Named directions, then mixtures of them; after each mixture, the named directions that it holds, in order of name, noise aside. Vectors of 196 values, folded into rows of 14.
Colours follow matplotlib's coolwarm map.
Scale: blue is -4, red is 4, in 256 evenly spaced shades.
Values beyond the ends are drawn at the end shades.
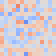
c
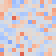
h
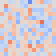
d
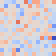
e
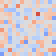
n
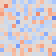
d, h, n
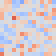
h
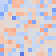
h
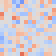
c, h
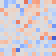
e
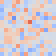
c, h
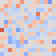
c, n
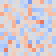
d
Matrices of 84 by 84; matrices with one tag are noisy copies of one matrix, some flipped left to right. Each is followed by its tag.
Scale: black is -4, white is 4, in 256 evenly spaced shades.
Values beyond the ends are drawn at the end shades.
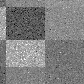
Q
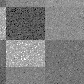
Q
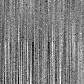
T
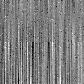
T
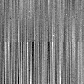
T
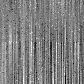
T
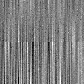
T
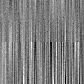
T
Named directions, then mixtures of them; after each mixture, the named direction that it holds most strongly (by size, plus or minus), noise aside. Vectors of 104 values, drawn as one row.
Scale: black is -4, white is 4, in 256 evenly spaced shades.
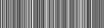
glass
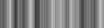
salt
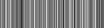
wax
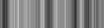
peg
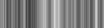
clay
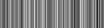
wax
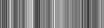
salt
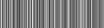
glass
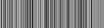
glass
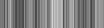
salt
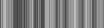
peg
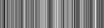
wax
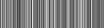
glass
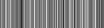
wax
